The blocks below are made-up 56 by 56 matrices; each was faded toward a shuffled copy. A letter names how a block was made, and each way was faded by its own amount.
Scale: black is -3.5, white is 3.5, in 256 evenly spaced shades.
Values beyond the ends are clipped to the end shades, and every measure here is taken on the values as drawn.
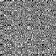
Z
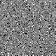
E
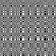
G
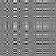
G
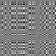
G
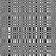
G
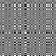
G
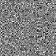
Z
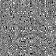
Z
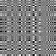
G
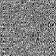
Z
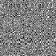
Z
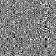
Z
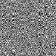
Z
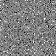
E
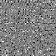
E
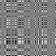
G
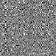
Z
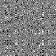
Z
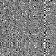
Z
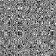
Z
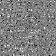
E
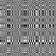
G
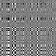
G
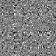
Z
